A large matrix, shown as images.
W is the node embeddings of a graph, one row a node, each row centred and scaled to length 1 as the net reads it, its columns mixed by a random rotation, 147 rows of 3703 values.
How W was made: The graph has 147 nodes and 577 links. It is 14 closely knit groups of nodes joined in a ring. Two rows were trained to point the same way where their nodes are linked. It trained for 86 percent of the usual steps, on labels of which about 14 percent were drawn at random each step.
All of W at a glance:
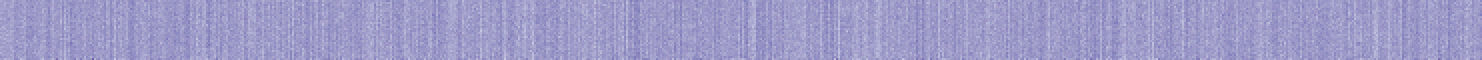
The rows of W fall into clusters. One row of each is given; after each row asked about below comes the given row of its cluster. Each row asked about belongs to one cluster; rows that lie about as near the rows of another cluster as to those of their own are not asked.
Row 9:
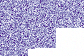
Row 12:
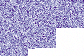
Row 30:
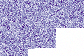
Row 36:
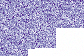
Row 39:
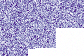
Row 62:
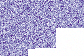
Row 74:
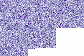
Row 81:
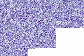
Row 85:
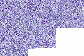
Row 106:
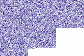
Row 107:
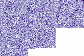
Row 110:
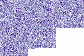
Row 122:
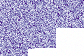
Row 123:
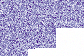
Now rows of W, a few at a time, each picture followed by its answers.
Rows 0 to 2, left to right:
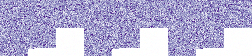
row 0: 106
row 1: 81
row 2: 36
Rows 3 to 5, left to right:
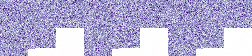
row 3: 30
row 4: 107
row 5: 39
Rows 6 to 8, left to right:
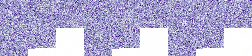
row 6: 85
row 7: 30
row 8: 107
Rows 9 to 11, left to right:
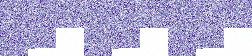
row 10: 12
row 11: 106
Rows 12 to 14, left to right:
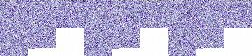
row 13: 9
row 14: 39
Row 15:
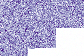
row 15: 12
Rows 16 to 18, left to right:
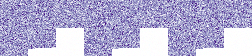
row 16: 110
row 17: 106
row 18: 9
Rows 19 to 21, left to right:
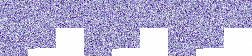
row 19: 30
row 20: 110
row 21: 62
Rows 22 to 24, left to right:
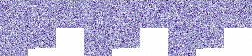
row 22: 74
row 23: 107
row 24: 74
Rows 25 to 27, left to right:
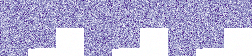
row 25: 107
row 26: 9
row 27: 36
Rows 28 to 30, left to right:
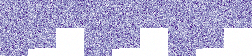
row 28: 122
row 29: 74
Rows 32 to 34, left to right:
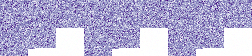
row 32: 9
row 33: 107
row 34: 62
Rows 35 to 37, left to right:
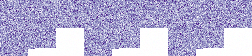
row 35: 110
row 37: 74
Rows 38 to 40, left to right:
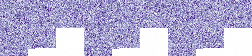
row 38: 110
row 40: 30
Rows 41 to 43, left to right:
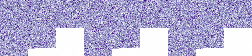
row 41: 85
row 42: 107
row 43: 30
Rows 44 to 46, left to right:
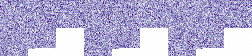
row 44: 36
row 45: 110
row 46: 36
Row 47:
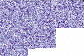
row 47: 12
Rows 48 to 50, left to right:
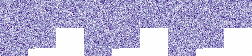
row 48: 39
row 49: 12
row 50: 81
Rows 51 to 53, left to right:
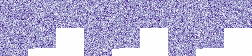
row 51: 106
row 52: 81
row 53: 36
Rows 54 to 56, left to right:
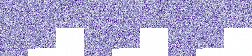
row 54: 30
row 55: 107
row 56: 106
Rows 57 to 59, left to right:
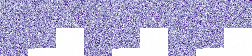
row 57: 122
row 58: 9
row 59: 107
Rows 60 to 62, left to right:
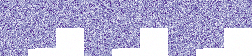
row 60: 74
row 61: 122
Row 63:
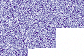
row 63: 12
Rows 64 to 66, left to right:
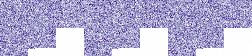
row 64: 123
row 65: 122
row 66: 81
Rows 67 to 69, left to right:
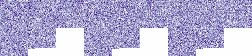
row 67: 85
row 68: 81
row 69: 123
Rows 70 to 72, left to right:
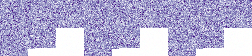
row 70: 85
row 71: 62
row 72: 12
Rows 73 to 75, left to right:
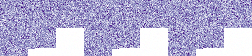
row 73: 36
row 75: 110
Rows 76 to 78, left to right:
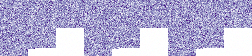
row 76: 62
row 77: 106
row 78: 123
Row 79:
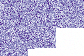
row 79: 62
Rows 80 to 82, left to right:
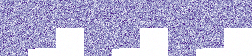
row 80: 62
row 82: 106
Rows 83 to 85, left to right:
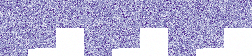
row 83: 74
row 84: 107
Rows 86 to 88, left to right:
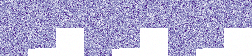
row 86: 110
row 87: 74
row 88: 9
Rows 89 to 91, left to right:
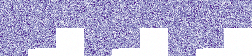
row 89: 123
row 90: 122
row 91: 81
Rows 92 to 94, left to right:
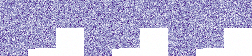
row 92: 62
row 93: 85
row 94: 39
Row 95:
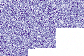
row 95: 123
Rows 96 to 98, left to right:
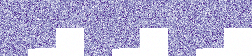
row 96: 85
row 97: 81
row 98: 107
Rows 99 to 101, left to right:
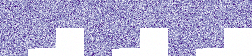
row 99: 85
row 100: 62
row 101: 122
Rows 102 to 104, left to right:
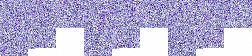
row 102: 110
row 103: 110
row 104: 123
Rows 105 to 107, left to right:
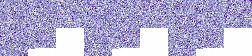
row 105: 9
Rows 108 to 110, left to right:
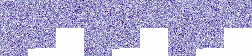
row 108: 107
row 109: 74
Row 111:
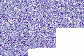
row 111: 9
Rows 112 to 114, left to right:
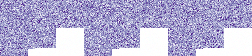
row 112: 106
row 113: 74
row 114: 30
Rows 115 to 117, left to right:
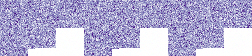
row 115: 85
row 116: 62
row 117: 39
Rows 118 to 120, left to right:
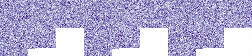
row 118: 30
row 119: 30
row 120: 62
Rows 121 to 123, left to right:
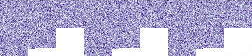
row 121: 36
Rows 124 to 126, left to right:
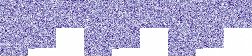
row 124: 12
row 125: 36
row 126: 30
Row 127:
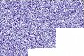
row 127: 85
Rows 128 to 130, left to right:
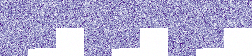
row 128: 106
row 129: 12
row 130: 123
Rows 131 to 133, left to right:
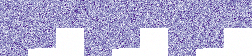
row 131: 107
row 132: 36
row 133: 81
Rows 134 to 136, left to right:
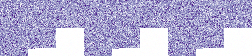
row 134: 123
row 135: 12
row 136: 106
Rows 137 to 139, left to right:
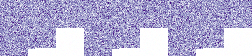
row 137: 123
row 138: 74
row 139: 123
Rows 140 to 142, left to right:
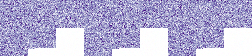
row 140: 106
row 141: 74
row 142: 123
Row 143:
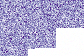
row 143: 36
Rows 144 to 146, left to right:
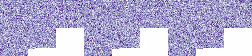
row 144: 106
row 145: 85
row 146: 12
